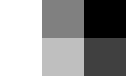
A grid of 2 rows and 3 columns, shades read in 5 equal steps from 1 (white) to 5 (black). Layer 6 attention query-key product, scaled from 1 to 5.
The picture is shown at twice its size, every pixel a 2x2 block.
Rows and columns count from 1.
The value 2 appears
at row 2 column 2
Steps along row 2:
up up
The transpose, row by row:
1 1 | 3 2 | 5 4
